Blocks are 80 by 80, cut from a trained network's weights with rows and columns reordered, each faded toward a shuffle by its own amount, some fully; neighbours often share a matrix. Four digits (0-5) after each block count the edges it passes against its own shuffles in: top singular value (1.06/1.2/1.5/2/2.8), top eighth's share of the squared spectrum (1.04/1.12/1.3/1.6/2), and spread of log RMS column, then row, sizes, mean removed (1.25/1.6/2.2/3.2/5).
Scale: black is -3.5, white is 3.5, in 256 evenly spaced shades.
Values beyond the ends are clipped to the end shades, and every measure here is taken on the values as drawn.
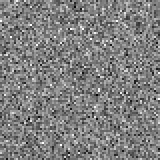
2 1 0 0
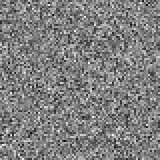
0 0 0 0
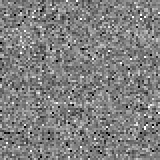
1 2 1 0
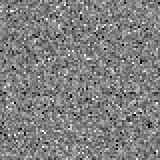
0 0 0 0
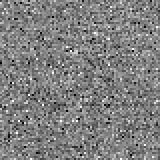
1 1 0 0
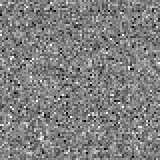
1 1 0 0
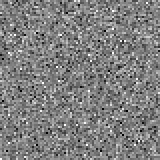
0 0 0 0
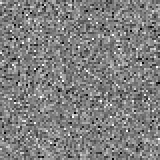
0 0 0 0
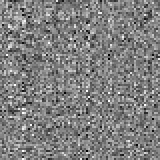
4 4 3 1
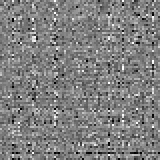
3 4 3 2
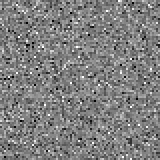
0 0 0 0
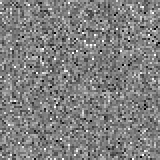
0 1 0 0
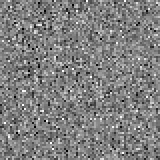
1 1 0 0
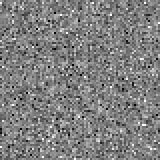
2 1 0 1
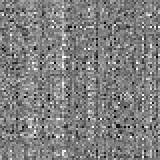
3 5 2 3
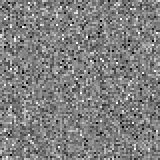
1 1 0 0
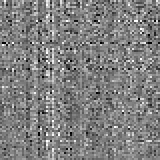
3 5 2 3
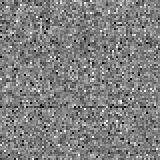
2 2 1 0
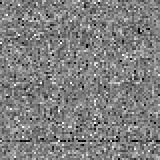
2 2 1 1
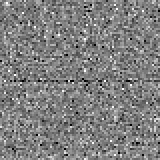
2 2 1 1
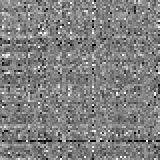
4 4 3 2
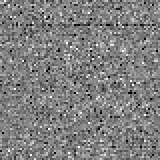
2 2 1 1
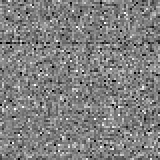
2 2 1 1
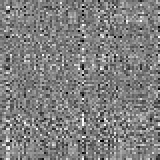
4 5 3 3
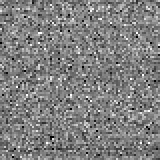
2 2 1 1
